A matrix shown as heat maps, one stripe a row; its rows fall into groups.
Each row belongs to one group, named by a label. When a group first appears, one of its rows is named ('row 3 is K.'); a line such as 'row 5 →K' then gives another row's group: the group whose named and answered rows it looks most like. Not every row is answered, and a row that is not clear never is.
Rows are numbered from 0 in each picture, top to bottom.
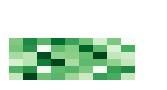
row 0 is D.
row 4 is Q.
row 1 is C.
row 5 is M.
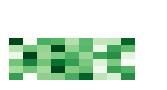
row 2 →M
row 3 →D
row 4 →Q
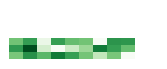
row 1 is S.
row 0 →Q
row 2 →D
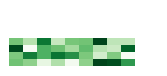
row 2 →D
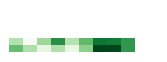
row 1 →S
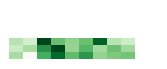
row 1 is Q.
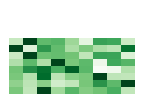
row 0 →M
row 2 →M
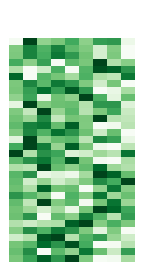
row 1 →D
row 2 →D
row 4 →S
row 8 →C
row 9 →M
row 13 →D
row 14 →M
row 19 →S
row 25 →C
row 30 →C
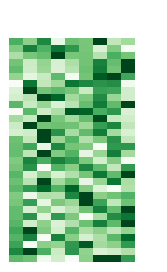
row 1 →D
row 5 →S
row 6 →M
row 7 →M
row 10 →M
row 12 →M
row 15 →Q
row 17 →D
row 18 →C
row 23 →C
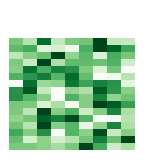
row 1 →S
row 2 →Q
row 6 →M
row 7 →S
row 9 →S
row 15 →C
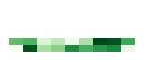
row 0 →S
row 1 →M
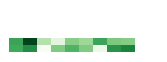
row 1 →Q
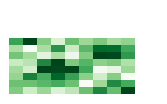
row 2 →S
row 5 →D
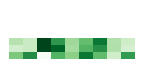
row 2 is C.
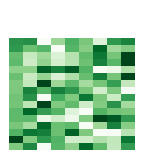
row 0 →Q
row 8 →C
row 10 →M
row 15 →C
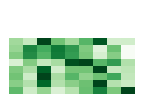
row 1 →D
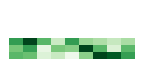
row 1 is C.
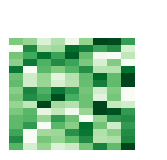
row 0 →S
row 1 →M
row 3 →D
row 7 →D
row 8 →D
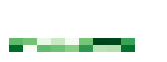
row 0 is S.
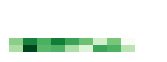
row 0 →D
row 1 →M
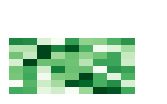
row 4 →Q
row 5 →C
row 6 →M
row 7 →S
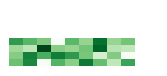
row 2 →D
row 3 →C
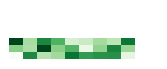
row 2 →M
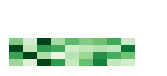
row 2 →S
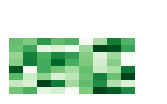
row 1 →S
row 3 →D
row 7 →S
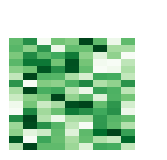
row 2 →D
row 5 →M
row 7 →M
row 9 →M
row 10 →M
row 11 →S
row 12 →M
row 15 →M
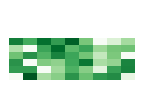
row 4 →Q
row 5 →M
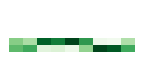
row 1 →S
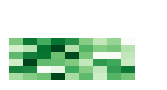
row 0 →D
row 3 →M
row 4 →Q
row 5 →Q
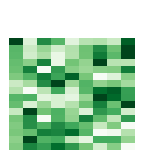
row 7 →S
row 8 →S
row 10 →M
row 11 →C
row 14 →M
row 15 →D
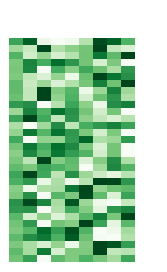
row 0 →S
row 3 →D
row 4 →C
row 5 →S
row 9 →Q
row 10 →D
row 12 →S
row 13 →D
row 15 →D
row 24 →Q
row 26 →C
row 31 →C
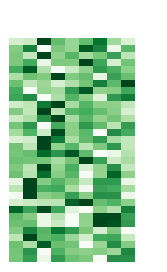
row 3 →C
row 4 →S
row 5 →Q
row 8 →Q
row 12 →C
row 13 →Q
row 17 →C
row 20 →M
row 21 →M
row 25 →S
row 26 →S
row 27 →D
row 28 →M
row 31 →Q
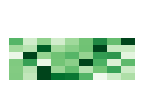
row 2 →M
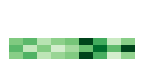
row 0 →C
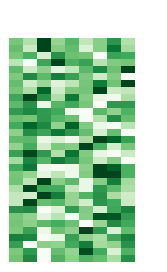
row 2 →Q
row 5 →D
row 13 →D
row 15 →C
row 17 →D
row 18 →S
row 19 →S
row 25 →S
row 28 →Q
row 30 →C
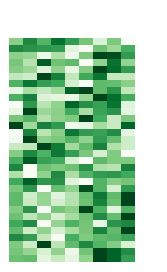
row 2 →S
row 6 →M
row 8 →S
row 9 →M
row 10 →M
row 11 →C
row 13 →M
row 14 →M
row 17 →M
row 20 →M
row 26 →Q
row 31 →S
